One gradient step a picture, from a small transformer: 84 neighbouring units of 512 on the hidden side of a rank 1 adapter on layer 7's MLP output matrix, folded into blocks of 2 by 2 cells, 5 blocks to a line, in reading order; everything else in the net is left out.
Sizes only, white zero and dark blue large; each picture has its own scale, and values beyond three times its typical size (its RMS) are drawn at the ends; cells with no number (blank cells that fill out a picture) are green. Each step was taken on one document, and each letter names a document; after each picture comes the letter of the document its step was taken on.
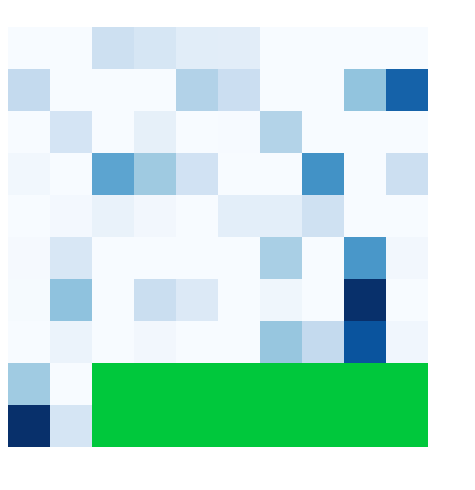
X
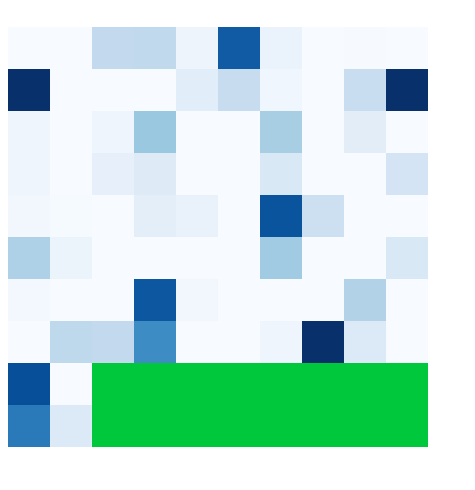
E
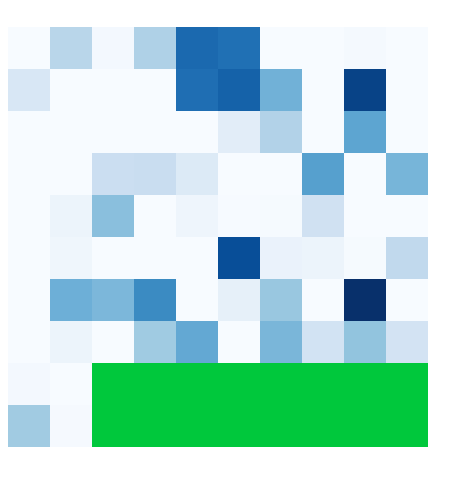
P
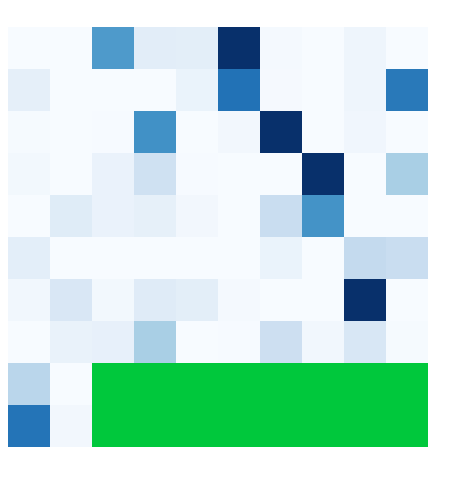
X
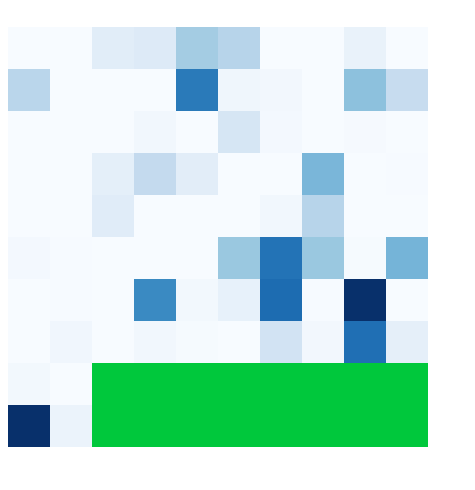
P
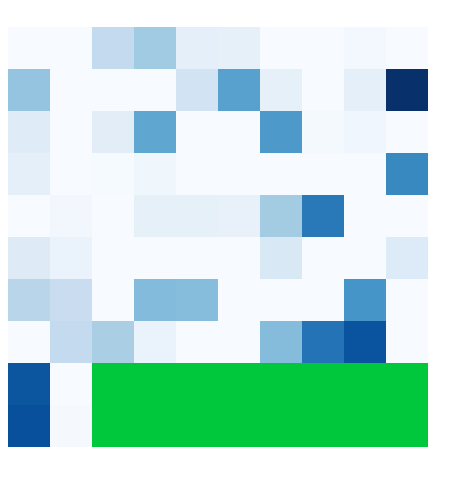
E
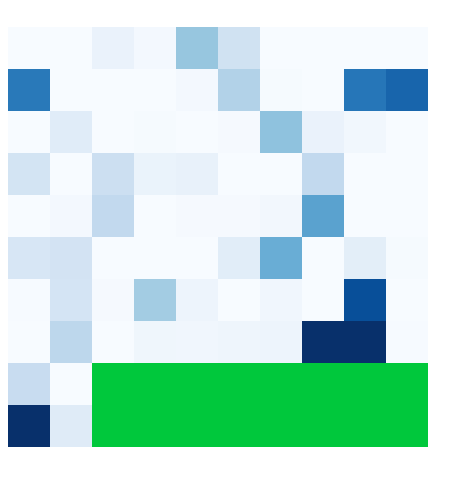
X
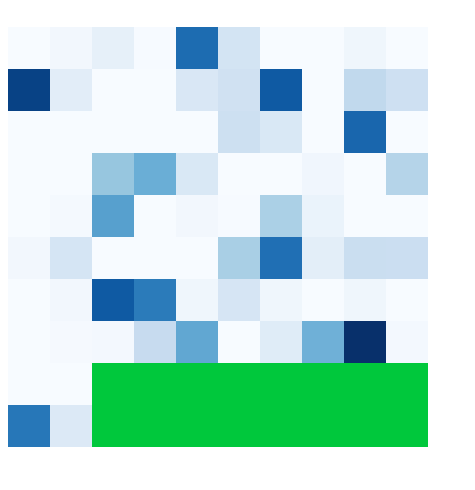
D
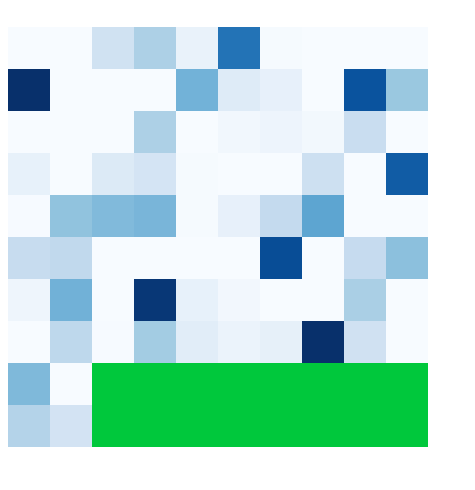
X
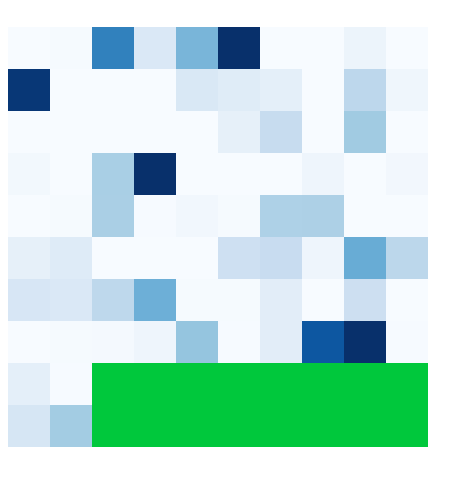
D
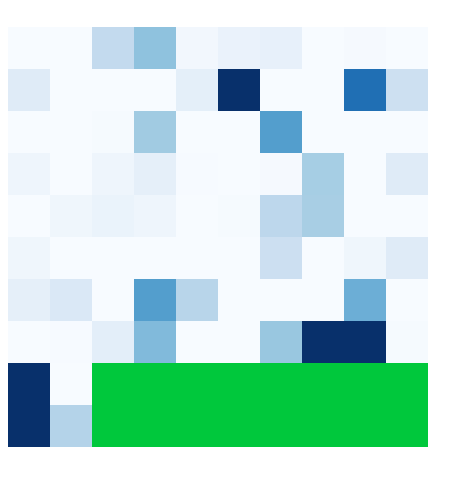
E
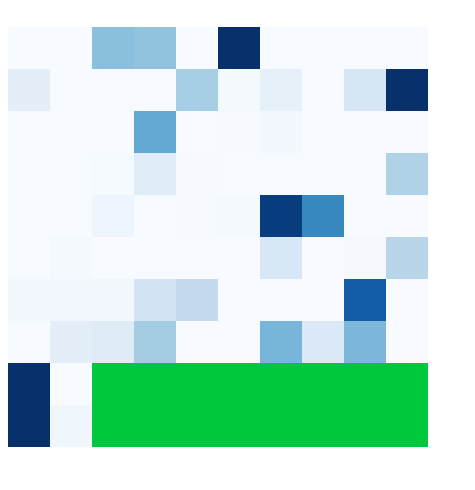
E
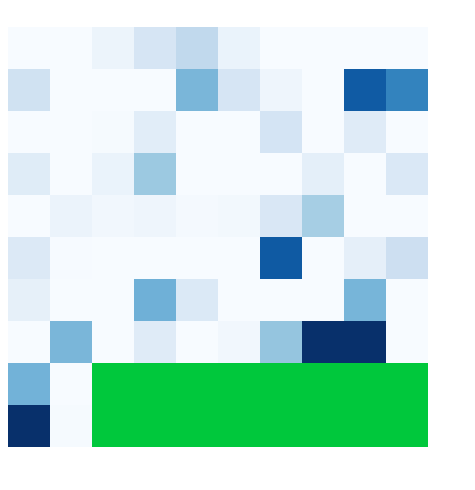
X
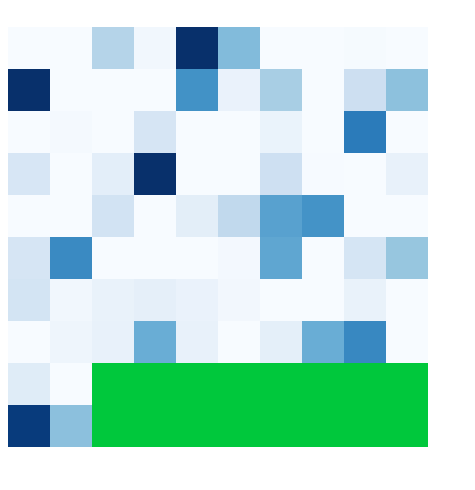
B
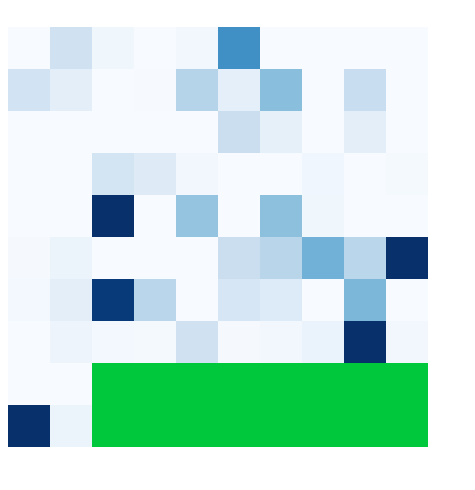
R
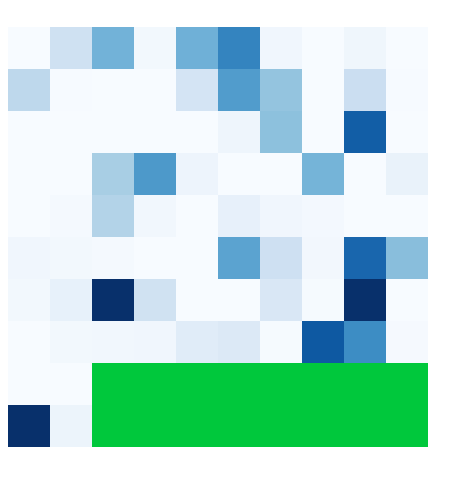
P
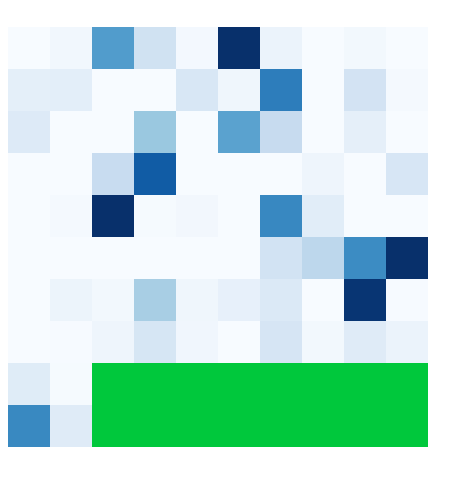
D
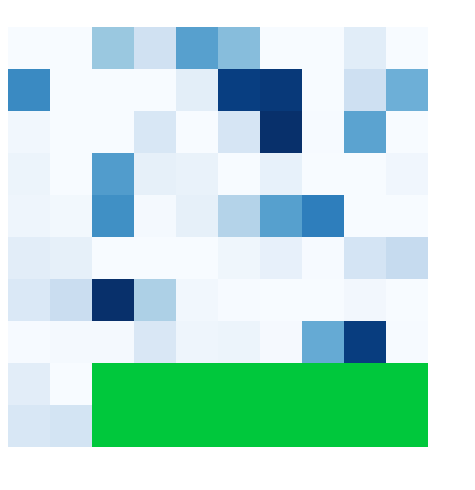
B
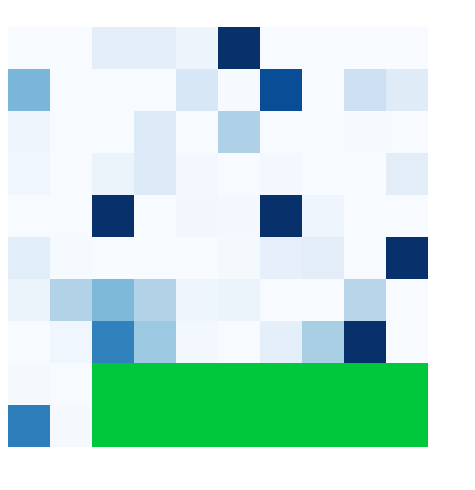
B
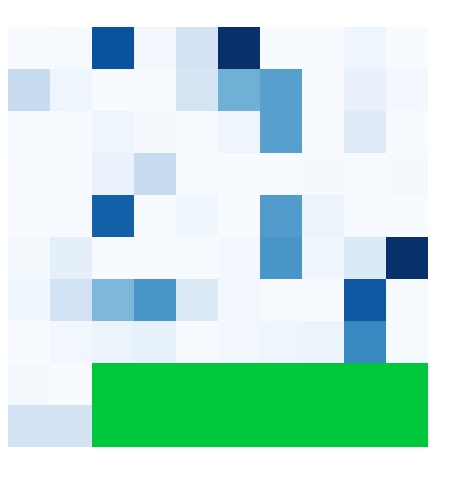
D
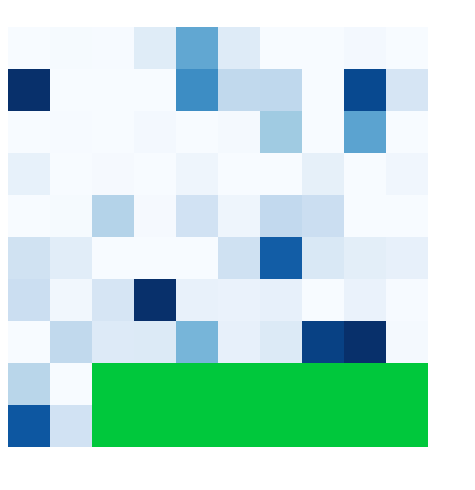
D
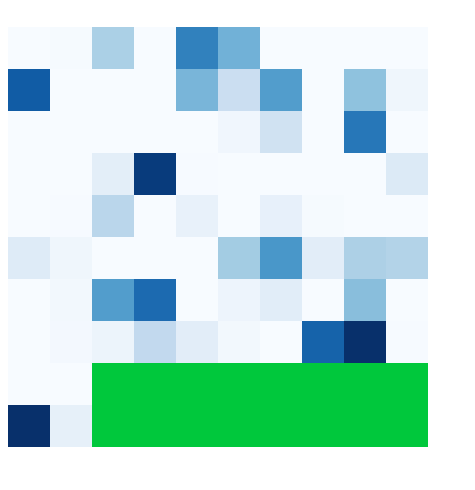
R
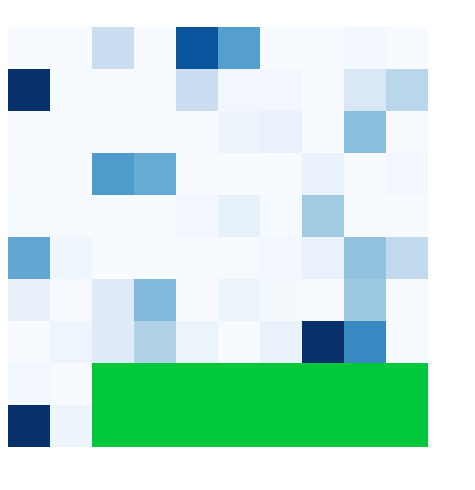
R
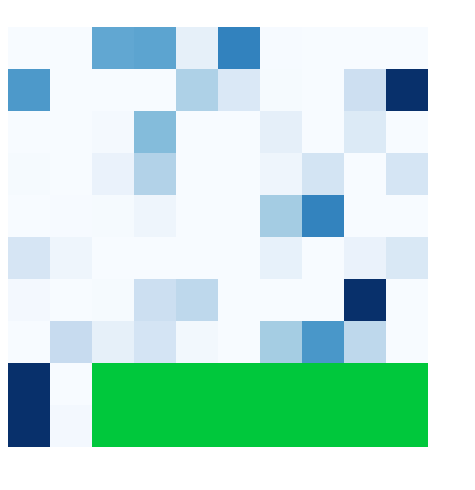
E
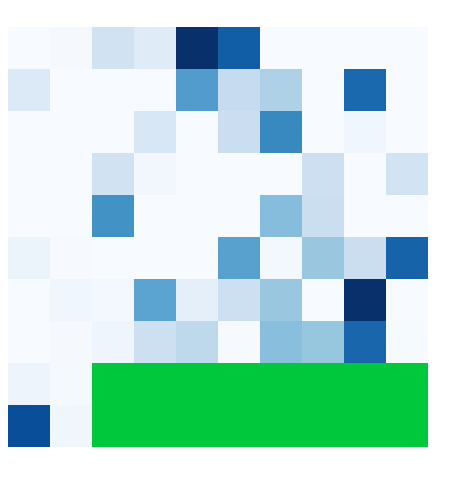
P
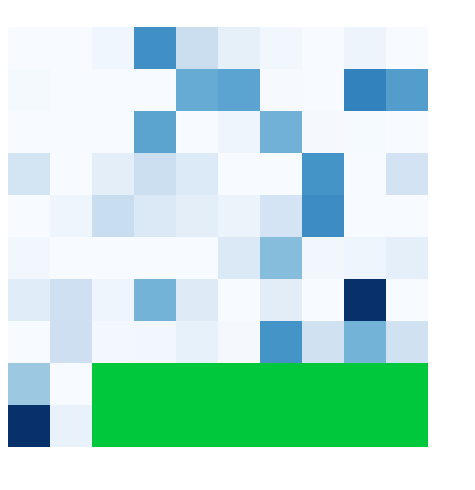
X
